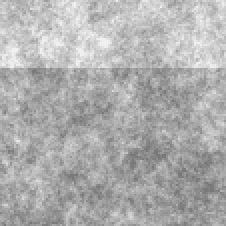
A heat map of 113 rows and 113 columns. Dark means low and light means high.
Overall the values sit about 70% of the way up the scale. The top part is higher, up to a seam about 30% of the way down. The texture is blotchy. No regular stripes run through it. The bottom right is the ninth with the lowest average.
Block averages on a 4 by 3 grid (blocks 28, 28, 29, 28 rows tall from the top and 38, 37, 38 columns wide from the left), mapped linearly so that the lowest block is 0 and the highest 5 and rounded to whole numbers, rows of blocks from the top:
555 | 222 | 211 | 110
